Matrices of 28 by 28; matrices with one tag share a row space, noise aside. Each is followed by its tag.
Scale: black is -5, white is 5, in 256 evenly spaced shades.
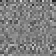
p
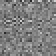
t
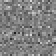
t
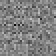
t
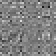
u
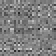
t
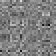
u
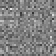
p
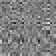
u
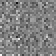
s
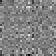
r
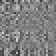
s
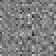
r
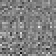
u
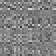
t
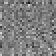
r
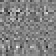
s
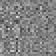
s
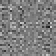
u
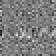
r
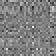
p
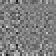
s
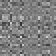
u
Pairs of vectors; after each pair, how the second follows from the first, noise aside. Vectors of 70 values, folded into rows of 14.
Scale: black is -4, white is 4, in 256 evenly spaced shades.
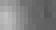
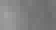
shrunk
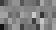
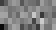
copied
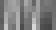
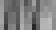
negated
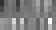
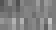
shrunk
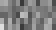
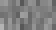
shrunk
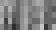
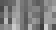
negated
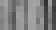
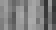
copied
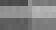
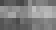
copied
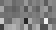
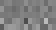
shrunk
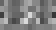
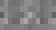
shrunk
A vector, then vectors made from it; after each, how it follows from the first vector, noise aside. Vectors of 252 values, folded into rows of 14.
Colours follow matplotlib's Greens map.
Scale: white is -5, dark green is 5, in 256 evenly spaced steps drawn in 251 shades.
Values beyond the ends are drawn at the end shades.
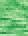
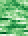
scaled up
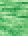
reversed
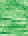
copied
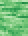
reversed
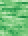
reversed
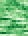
scaled up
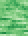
copied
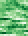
scaled up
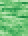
reversed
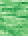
reversed
